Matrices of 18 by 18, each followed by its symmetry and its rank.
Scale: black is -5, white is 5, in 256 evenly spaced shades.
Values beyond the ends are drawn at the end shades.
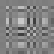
symmetric, rank one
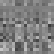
neither, rank two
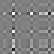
symmetric, rank one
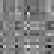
neither, rank two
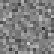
antisymmetric, full rank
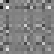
symmetric, rank two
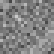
symmetric, full rank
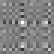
symmetric, rank two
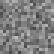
antisymmetric, full rank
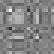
symmetric, rank two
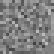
antisymmetric, full rank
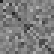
symmetric, full rank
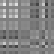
symmetric, rank one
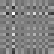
symmetric, rank one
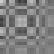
symmetric, rank one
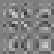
symmetric, rank two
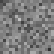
symmetric, full rank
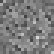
symmetric, full rank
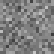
antisymmetric, full rank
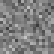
antisymmetric, full rank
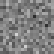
antisymmetric, full rank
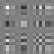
symmetric, rank one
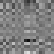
neither, rank two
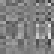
neither, rank two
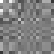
symmetric, rank two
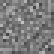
symmetric, full rank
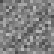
symmetric, full rank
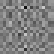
neither, rank two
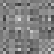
symmetric, rank two
